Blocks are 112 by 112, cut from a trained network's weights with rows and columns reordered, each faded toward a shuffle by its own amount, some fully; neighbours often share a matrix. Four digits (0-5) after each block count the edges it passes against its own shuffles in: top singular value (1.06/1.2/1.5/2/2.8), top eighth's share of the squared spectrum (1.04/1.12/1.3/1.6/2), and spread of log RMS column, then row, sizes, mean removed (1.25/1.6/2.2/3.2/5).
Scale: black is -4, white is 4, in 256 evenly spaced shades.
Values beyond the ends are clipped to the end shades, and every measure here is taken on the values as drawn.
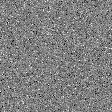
0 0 0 0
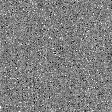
1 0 0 0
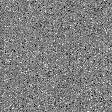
1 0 0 0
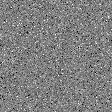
0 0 0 0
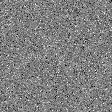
0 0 0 0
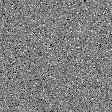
0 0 0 0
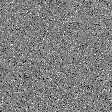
0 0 0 0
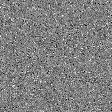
1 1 0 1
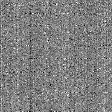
3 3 1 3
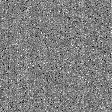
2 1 0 0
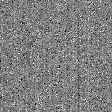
2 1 0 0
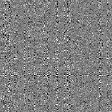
4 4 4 1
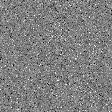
2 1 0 0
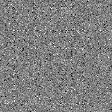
3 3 2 1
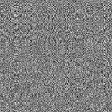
4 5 3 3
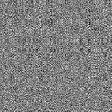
4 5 3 2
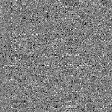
3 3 2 2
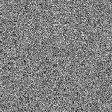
3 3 1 0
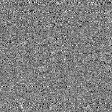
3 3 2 3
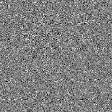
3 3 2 3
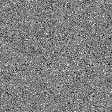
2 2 0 2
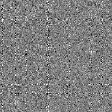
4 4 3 2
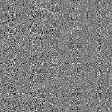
4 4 4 2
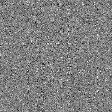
3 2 2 1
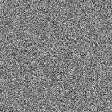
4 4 2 1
